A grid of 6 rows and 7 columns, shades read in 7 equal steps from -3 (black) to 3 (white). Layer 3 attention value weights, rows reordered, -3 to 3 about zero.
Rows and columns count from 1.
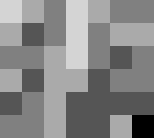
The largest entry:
2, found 4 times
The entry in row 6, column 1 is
0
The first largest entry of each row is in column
1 4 4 1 3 3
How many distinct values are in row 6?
4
